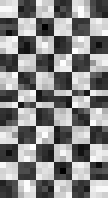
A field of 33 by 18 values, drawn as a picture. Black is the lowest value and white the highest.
There is no overall slope. The histogram has two humps. The field is checkered. A half turn leaves it unchanged.
